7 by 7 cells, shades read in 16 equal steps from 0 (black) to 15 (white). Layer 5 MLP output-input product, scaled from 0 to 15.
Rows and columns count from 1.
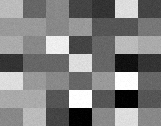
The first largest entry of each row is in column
6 1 3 4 6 4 6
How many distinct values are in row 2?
4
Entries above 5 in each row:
4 5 6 4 7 3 5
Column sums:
64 59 53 51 42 58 43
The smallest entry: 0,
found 2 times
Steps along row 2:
same down up down same up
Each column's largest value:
13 11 14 15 9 15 10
